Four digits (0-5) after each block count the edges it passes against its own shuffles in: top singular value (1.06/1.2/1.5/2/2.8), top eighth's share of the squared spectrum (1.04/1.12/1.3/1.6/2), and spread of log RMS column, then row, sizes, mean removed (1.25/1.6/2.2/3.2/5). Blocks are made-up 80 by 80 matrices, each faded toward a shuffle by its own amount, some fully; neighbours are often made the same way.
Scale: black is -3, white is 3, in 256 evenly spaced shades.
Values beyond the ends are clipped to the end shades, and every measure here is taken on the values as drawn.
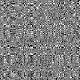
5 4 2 3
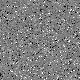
0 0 0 0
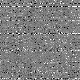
4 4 1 3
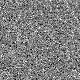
0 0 0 0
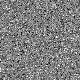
0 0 0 0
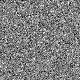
0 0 0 0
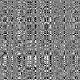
5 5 4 3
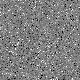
0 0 0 0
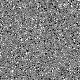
2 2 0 0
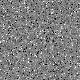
2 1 0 0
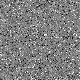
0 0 0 1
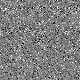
1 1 0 1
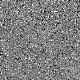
1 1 0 2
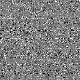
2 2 0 3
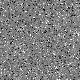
0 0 0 0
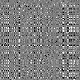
5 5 4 4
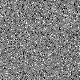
2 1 0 0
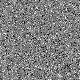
2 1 0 0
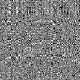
4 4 2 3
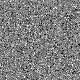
1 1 0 0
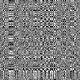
5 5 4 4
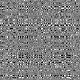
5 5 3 4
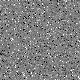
1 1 0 0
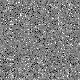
3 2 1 1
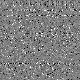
3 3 0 2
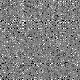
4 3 1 2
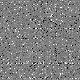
4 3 1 2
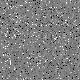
2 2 0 1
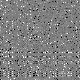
4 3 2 2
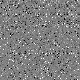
3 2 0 1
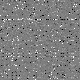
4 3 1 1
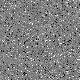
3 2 0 1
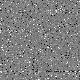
3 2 0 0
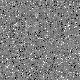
3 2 1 1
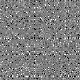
4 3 2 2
